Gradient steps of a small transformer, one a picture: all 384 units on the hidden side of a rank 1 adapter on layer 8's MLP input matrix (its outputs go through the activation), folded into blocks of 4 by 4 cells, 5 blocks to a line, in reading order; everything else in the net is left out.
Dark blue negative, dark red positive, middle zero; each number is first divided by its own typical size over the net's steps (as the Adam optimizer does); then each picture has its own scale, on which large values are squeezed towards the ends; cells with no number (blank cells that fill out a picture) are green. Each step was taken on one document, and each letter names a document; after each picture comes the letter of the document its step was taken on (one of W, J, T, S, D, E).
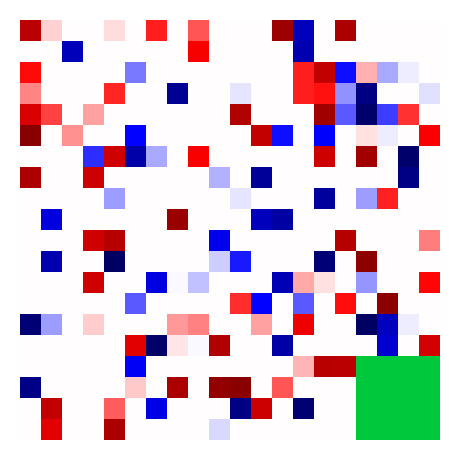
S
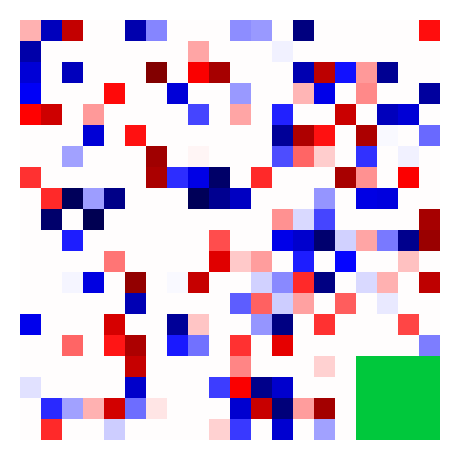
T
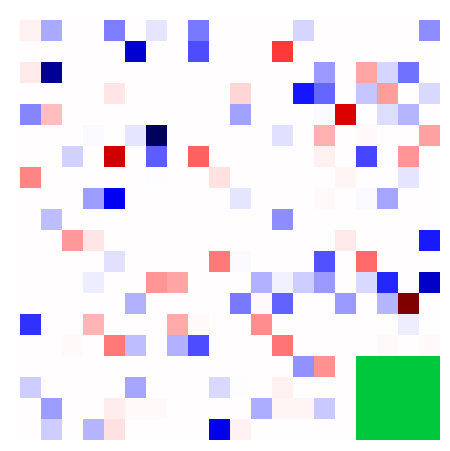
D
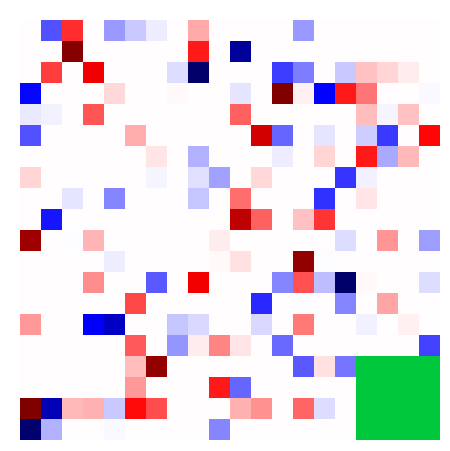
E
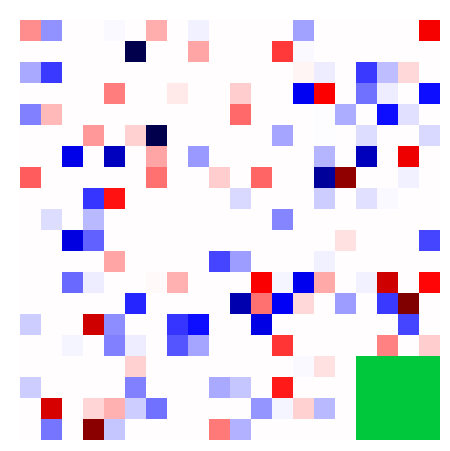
D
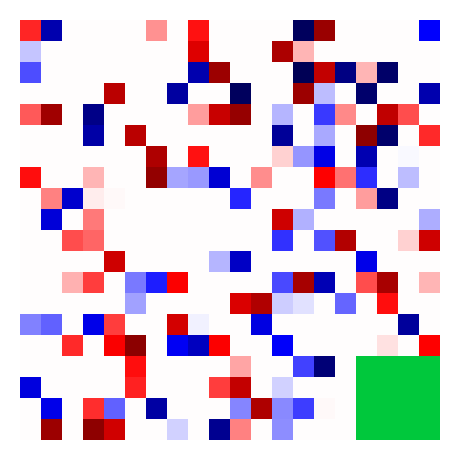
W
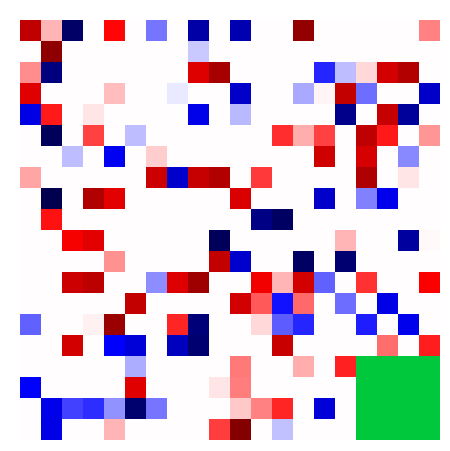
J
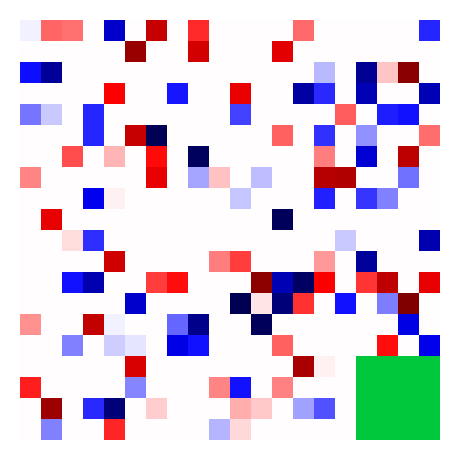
D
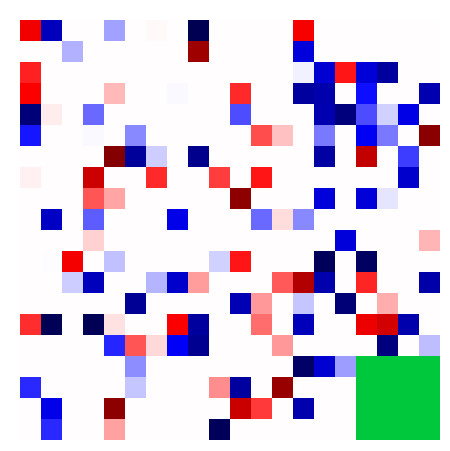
S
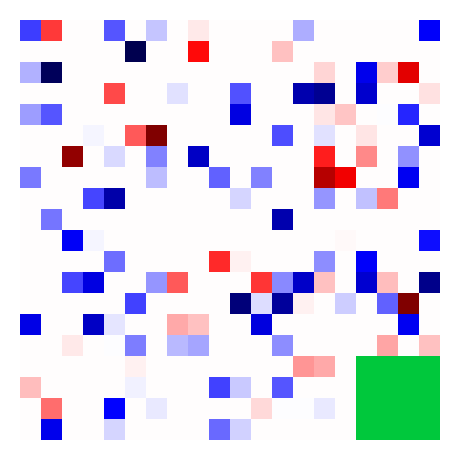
D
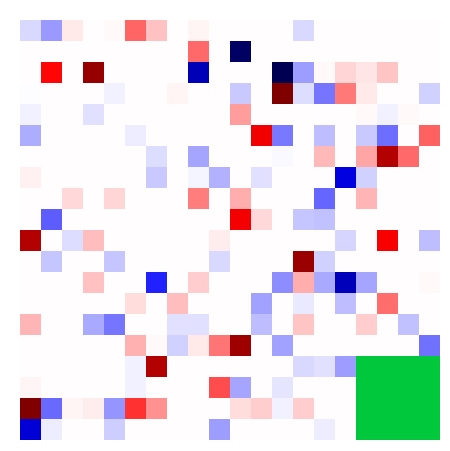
E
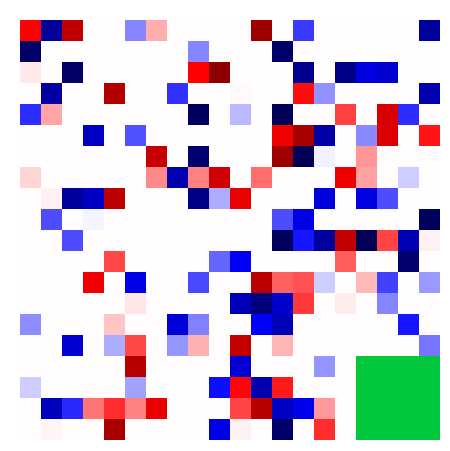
T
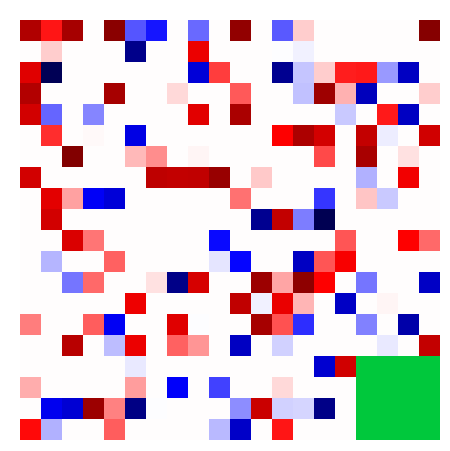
J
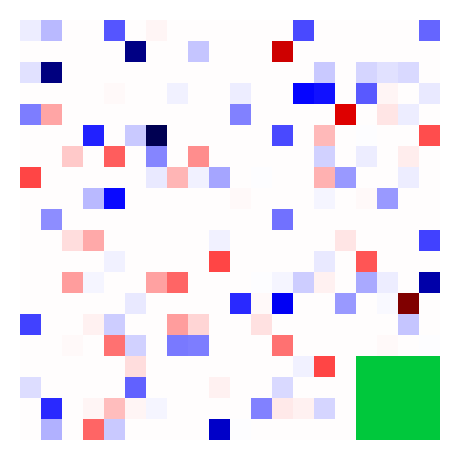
D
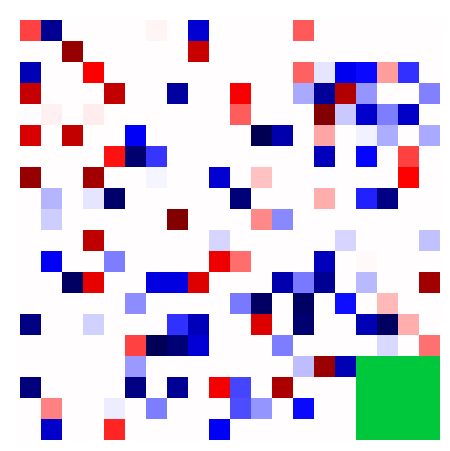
S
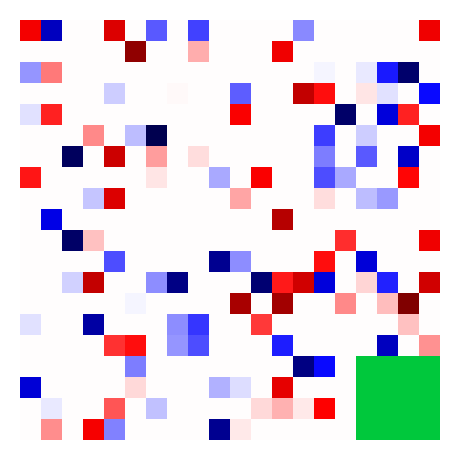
D
